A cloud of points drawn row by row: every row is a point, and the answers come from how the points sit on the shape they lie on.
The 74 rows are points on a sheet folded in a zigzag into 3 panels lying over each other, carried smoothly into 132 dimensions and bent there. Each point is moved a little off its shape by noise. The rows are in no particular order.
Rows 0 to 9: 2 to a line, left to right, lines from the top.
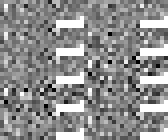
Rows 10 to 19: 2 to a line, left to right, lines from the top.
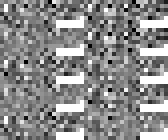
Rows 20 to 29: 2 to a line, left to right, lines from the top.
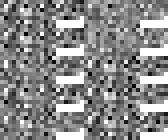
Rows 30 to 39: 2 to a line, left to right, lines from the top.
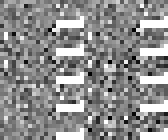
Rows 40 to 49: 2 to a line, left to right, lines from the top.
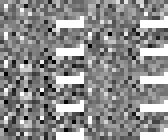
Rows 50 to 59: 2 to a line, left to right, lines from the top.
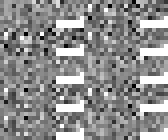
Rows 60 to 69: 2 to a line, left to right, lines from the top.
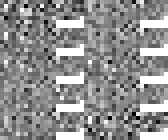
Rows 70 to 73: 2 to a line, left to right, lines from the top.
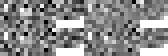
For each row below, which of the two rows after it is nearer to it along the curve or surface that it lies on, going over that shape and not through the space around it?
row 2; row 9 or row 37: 9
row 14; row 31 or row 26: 26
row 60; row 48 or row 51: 48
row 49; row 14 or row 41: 41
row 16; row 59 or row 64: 59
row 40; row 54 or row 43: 54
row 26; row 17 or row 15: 15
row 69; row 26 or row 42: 42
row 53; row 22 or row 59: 59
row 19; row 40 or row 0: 40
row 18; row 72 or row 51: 72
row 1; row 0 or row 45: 45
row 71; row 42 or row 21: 42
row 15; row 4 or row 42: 42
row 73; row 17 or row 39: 39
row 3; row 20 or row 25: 20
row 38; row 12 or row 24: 12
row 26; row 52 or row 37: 52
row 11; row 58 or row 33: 58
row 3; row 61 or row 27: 27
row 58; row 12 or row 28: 28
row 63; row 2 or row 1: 2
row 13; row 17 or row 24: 17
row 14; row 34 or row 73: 73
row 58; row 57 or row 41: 57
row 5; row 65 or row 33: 33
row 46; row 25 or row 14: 25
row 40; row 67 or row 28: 28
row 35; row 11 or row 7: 11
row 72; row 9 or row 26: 9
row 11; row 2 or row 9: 2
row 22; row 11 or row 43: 11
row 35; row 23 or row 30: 30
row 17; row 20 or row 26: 20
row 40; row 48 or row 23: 48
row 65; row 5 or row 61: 61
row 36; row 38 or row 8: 8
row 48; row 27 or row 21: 27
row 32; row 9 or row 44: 9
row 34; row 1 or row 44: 44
